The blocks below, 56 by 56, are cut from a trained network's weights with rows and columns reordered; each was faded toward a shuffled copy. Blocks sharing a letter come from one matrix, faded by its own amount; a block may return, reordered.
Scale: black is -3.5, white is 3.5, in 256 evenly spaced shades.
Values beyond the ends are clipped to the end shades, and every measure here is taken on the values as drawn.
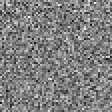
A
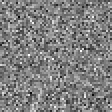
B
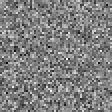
A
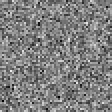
A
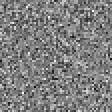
B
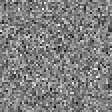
B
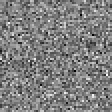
A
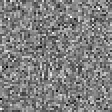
A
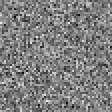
B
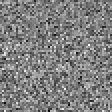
B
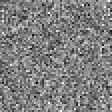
B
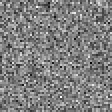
A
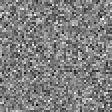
B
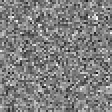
A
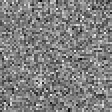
B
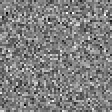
A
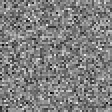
B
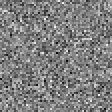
B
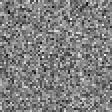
B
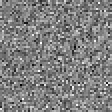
A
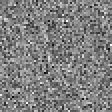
B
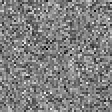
B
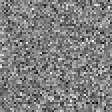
B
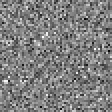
A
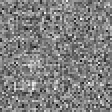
A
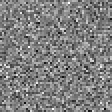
A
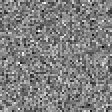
B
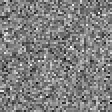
B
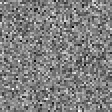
B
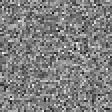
A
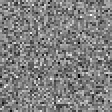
A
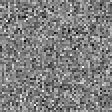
B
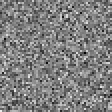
B
